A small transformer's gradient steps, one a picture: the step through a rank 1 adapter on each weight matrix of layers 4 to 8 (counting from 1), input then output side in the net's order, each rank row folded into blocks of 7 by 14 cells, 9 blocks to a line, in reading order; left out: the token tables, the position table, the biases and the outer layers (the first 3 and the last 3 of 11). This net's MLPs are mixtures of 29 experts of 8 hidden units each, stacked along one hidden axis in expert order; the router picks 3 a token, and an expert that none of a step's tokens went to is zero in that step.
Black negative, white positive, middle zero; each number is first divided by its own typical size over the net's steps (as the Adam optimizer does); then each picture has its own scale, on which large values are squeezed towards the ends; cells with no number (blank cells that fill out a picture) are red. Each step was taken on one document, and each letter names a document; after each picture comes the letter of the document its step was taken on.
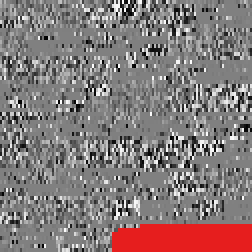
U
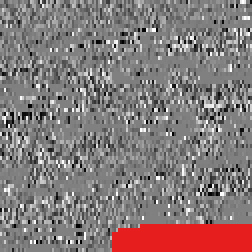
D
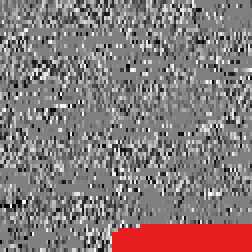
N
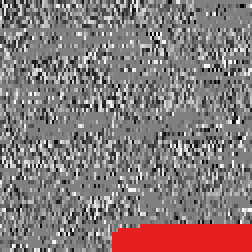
N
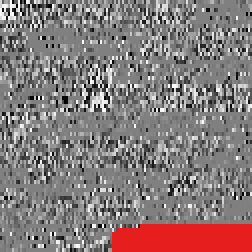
U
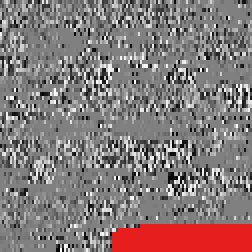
U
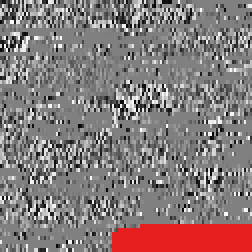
N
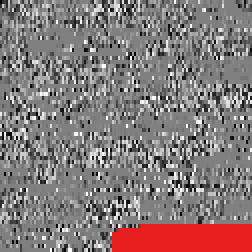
U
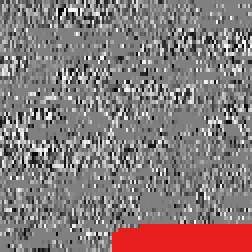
N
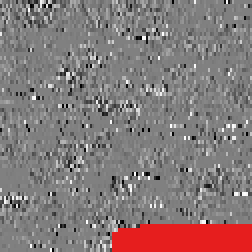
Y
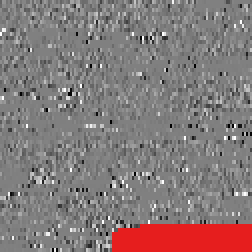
Y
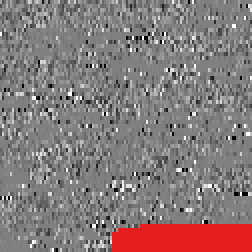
Y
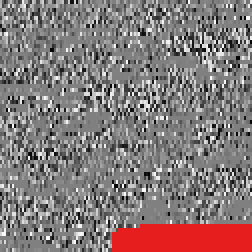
D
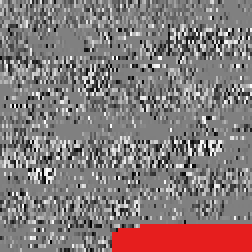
U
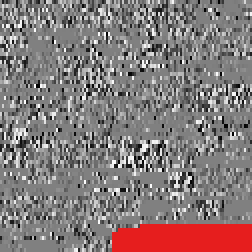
U
